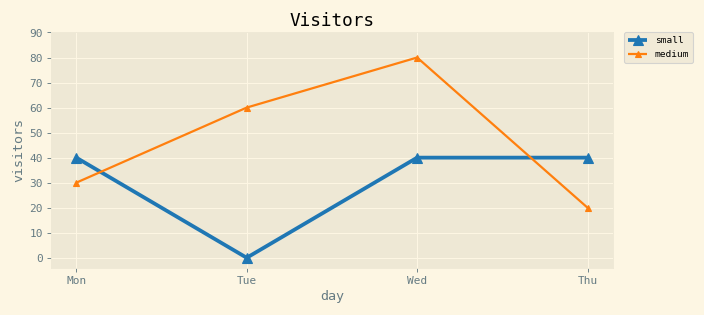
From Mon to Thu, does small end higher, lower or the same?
the same
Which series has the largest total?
medium
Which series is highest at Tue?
medium
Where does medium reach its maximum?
Wed
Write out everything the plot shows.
Title: Visitors
x-axis: day, ticks Mon Tue Wed Thu
y-axis: visitors, ticks 0 10 20 30 40 50 60 70 80 90
Legend: small, medium
Values:
small: 40 0 40 40
medium: 30 60 80 20
